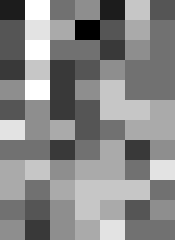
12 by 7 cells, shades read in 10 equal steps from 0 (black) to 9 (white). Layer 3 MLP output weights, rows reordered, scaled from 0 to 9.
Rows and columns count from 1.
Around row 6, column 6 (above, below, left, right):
4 6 7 6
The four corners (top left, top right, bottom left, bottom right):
1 3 5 4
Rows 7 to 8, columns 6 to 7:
6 6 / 2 5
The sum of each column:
50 72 49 53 62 59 57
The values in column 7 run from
3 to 8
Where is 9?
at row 1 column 2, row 3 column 2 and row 5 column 2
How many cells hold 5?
13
